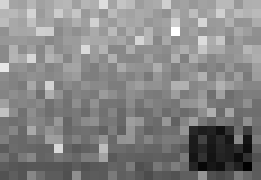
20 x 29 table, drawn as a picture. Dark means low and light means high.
There are no regular stripes. The centre is the smoothest part. The bottom right is the roughest part. No row or column stands out. Values rise toward the top. An odd patch, lower than its surroundings, sits in the bottom right. The ninth with the lowest average is the bottom right.
